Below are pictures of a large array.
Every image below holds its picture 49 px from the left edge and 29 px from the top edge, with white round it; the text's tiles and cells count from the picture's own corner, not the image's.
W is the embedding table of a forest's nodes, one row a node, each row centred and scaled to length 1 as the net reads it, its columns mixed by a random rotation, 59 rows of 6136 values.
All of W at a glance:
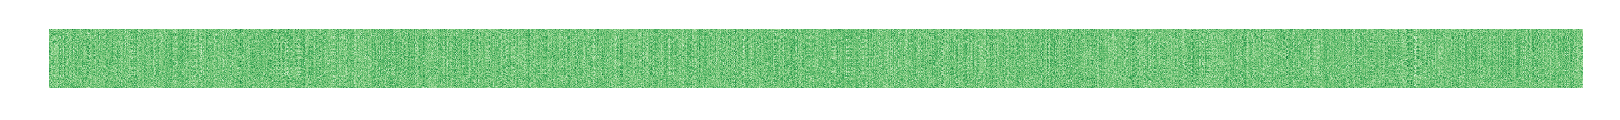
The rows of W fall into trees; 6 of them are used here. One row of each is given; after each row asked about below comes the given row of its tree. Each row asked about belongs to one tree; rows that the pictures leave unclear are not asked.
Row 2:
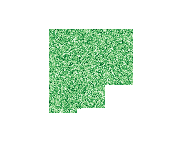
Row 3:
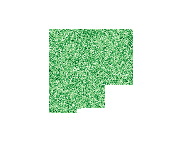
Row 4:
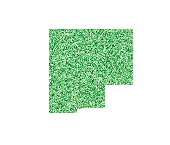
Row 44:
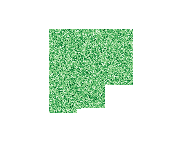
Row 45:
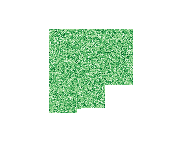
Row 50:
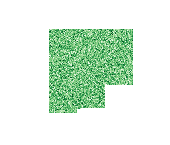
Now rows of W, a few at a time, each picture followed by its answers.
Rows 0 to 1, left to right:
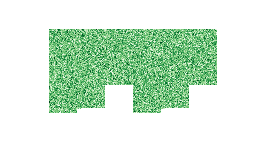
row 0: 2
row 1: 3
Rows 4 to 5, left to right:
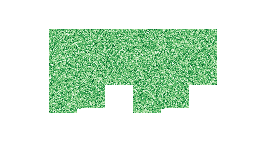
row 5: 50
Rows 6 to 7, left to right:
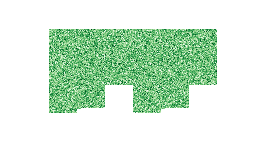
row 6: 4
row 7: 3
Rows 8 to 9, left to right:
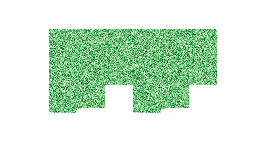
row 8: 3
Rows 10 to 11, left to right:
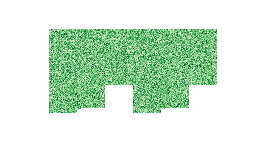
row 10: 45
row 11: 2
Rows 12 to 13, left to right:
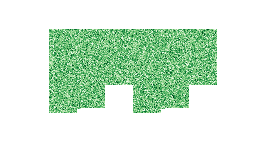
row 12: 50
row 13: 44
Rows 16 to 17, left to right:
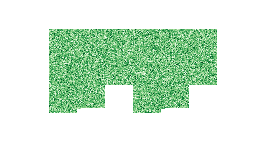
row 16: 2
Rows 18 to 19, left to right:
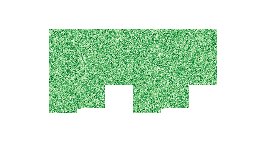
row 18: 45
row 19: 3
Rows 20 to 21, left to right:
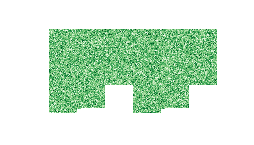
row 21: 45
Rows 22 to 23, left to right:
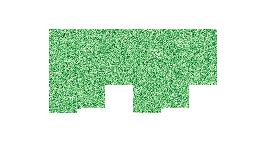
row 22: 45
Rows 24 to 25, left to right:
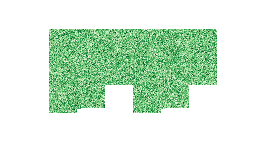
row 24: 45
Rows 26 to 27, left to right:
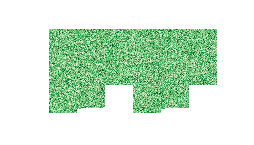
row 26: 4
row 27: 45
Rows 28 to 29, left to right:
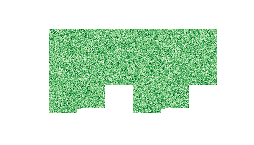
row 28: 45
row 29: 45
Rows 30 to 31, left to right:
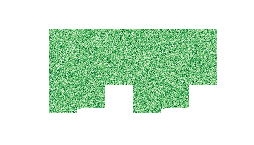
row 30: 3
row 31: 4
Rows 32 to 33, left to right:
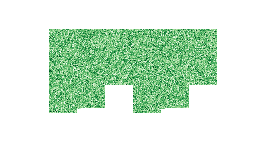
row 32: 3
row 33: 44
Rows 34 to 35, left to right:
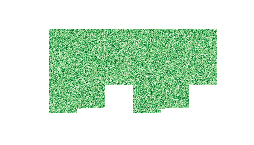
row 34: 4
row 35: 44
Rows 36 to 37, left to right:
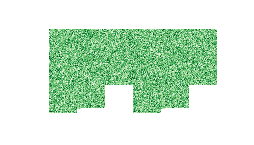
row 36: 3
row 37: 3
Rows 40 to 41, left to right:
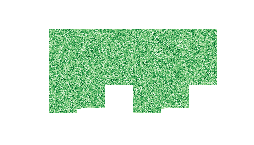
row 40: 44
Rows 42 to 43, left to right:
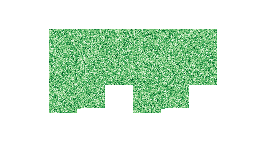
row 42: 45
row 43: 45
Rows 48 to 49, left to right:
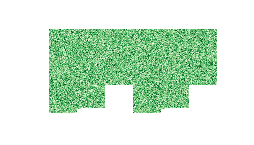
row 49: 2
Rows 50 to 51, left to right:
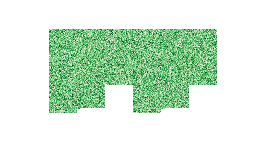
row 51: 3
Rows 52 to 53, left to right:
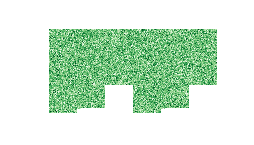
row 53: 2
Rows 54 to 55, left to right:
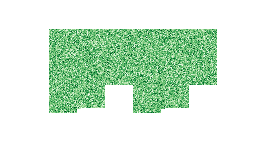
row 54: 3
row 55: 45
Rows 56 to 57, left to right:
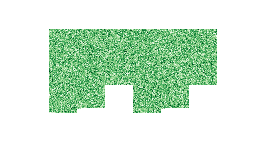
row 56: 3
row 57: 2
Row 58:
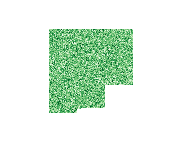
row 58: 4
